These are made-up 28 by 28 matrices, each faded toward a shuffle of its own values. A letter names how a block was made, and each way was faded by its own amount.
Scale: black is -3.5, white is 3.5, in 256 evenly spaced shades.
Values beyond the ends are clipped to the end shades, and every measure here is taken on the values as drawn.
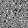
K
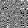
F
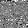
K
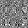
F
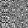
F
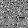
K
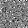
K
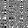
F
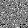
K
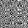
F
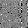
F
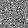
K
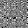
F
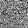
K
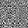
F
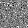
K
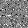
K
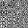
F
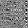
F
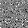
K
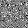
K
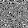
K
